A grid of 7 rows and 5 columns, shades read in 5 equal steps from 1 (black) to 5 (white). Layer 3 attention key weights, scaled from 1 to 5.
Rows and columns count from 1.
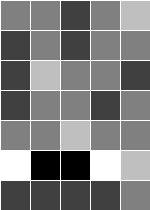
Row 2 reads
2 3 2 3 3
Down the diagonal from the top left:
3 3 3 2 3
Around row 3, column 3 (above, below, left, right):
2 3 4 3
